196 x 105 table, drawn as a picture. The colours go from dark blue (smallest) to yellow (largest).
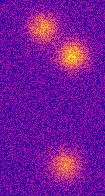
The halves do not mirror each other. Three bumps rise from the field. No single row or column stands out from its neighbours.
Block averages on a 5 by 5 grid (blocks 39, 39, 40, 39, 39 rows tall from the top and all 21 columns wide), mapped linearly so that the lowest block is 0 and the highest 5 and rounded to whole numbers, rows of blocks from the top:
0 2 3 1 0 | 0 1 2 5 1 | 0 0 0 0 0 | 0 0 1 1 0 | 0 0 2 3 0
